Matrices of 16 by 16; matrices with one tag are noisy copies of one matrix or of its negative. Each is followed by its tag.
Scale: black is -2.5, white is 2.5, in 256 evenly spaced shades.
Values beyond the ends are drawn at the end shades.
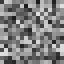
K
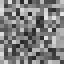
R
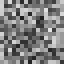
R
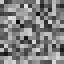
K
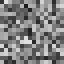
K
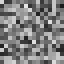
K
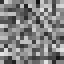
K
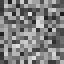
R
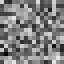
K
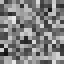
K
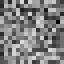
R
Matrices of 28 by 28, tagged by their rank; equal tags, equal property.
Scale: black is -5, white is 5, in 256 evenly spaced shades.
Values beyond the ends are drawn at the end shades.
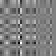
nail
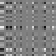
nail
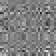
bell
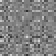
bell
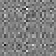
bell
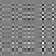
nail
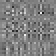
bell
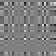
nail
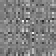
bell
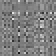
bell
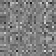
bell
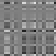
nail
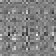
bell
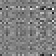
bell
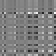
nail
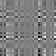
nail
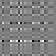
nail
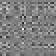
bell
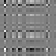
nail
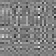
bell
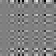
nail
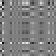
nail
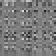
bell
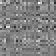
bell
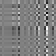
nail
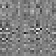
bell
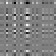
nail
